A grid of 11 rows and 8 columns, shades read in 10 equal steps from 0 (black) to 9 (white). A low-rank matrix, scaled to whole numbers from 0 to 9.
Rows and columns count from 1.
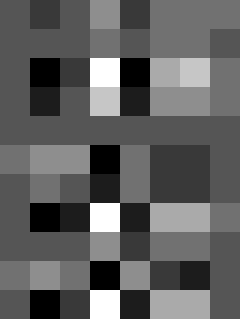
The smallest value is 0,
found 6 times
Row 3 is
3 0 2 9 0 6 7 4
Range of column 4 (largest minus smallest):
9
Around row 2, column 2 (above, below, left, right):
2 0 3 3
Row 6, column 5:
4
